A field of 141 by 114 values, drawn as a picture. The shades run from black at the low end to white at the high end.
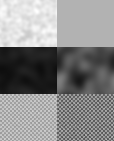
The table splits into 3 rows of 2 panels. Panel 1,1: very high, blotchy, faint in contrast. Panel 1,2: high, flat. Panel 2,1: very low, smooth, faint in contrast. Panel 2,2: low, smooth. Panel 3,1: high, checkered. Panel 3,2: middling, checkered, strong in contrast.
